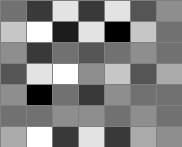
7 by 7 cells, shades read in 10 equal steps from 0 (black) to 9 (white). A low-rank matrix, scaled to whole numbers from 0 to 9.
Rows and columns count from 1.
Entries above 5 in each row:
2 4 0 4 0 0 4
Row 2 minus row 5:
2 9 -3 6 -5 3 0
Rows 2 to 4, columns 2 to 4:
9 1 8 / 2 4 3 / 8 9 5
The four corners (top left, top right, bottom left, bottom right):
4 5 6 5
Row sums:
32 36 27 41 24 31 38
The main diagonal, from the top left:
4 9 4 5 5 5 5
